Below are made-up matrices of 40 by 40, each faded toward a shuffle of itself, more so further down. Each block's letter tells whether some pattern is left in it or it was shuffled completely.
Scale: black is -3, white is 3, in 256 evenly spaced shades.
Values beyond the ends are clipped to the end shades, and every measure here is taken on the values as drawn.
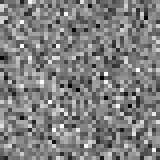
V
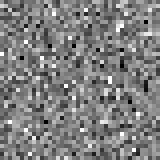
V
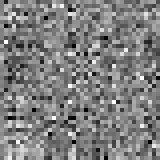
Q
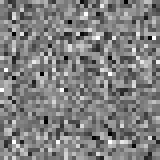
Q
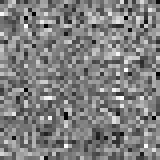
Q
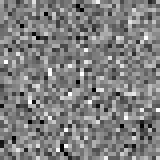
V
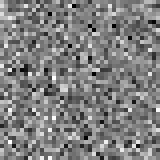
V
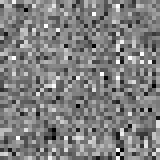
Q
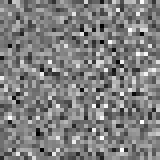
Q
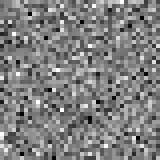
V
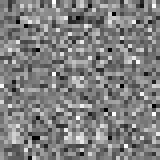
Q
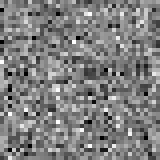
Q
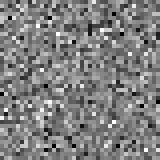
V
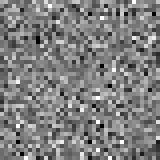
V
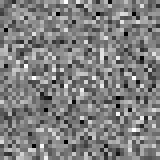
V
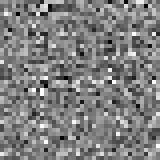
Q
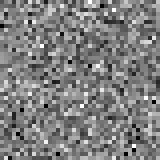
V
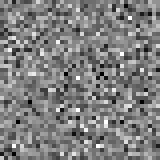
V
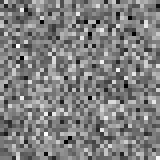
V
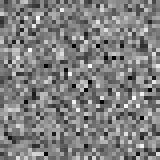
V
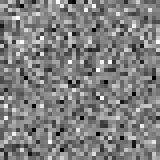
V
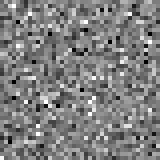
V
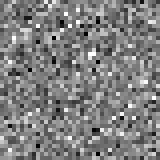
V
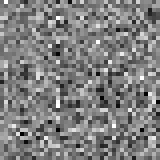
Q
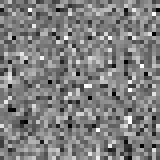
Q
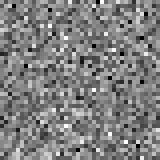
V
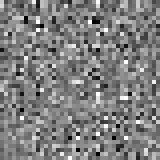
Q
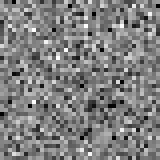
V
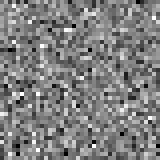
V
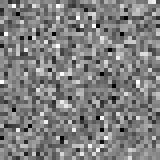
V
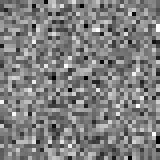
Q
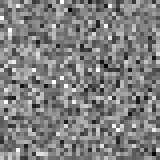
V
